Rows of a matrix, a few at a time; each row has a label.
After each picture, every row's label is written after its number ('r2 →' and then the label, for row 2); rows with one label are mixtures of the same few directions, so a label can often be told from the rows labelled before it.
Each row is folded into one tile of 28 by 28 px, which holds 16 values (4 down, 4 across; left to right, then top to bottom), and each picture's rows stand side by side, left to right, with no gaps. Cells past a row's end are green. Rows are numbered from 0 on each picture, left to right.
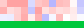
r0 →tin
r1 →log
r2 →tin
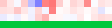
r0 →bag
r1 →tin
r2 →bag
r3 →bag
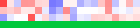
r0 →bag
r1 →tin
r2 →log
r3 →tin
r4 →bag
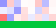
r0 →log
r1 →tin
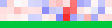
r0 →bag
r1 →log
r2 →log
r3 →log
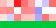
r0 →tin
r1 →log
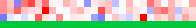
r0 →bag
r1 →log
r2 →log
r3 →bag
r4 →bag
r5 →log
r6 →log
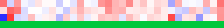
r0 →log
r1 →log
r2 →tin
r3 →tin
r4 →tin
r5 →log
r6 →log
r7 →tin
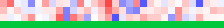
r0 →tin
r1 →bag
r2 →log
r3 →tin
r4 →log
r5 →bag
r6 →log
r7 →bag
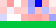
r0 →tin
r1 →tin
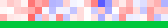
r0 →log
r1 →tin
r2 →log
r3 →tin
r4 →log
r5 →log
